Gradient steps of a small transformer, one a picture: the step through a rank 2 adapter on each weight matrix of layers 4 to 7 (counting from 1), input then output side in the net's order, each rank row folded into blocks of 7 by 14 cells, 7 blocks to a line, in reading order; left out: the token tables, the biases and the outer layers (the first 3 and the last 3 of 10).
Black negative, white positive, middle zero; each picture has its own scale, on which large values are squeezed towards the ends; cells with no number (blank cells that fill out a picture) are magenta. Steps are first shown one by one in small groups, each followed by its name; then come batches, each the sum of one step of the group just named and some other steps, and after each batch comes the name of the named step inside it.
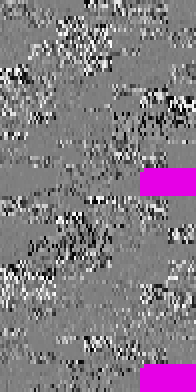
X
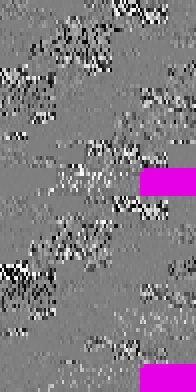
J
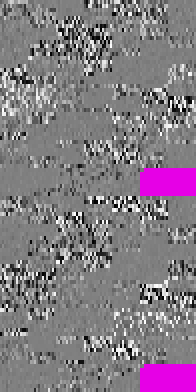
X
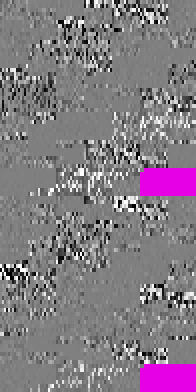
J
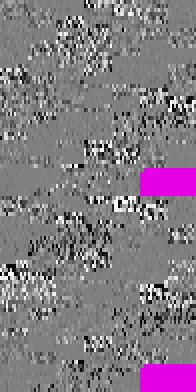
X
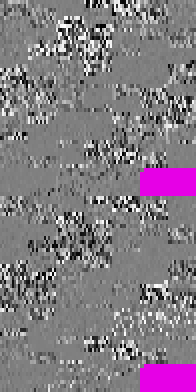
X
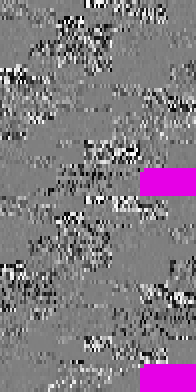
X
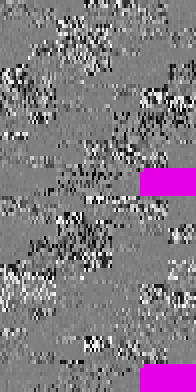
X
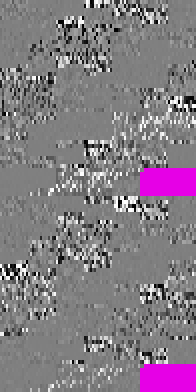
J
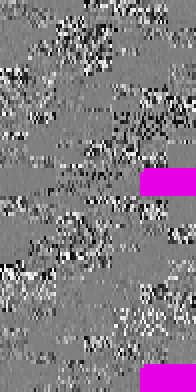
X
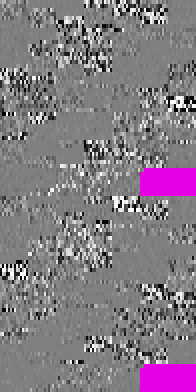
J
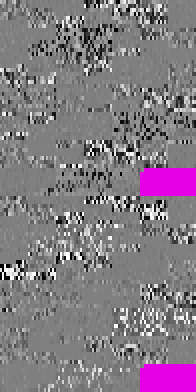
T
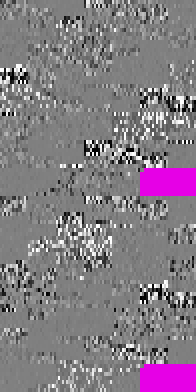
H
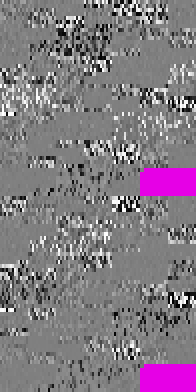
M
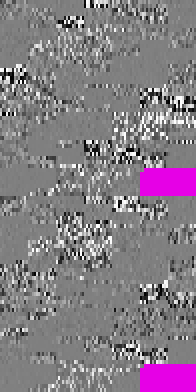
H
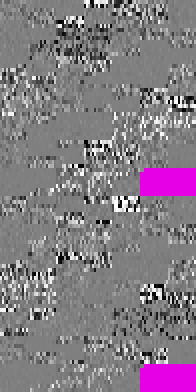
M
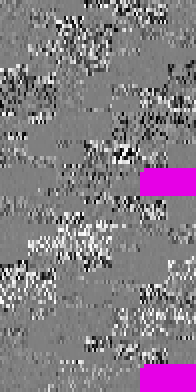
T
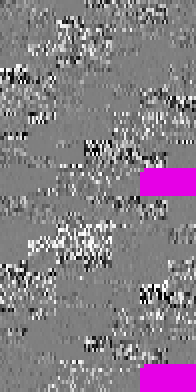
H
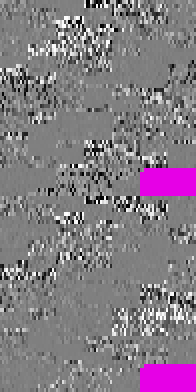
T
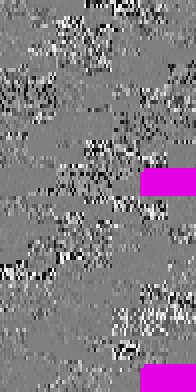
T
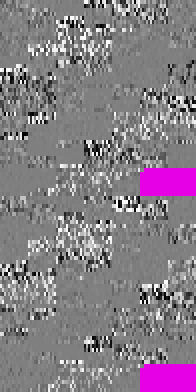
H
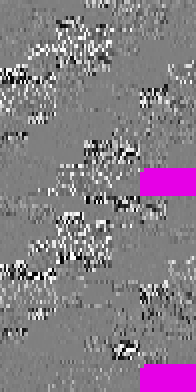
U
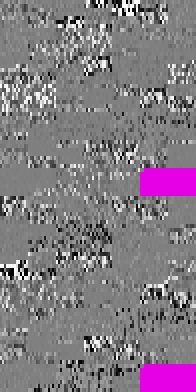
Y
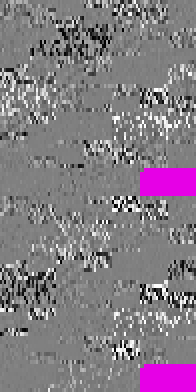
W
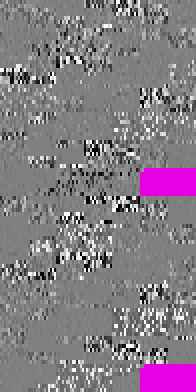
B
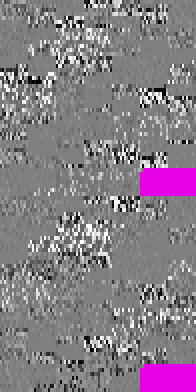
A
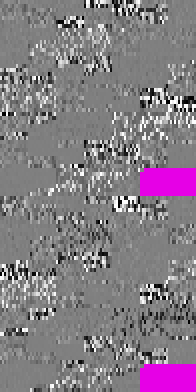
Y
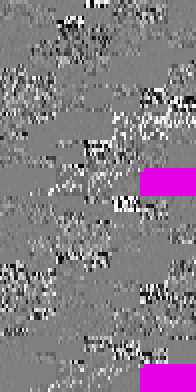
W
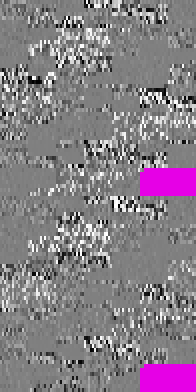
A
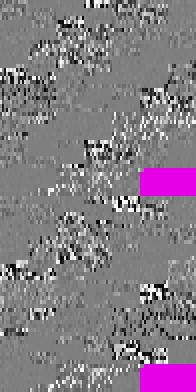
U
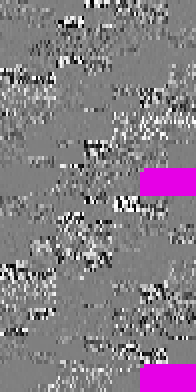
B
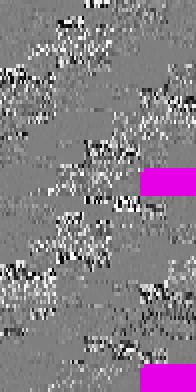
U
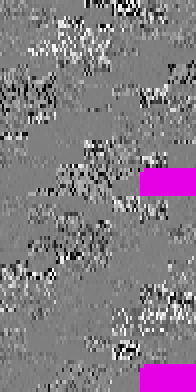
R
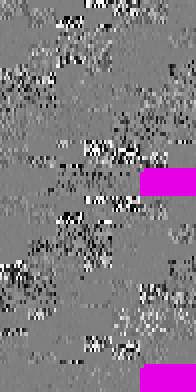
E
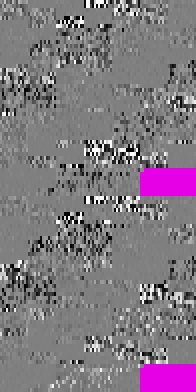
E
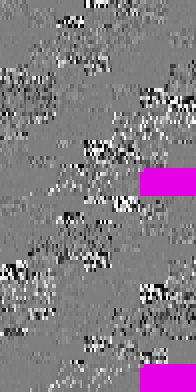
E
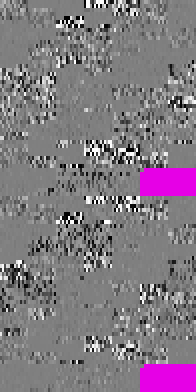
E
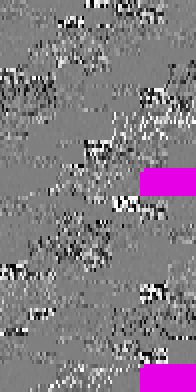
R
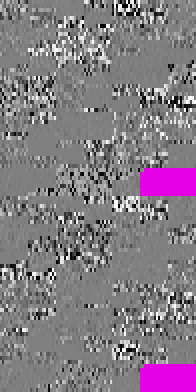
R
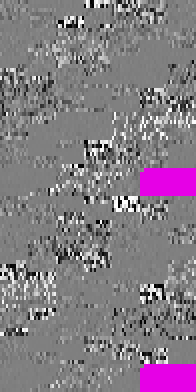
R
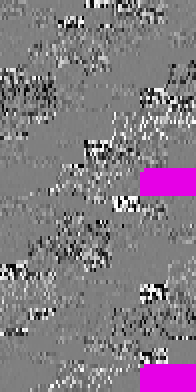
R
